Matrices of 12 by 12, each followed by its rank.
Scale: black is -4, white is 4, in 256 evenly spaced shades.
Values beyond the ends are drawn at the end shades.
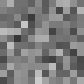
full rank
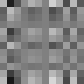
one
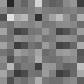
two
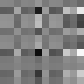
one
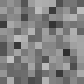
full rank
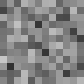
full rank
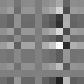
one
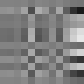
one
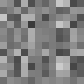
two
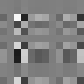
one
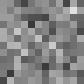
full rank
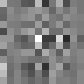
two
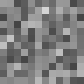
full rank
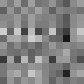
two
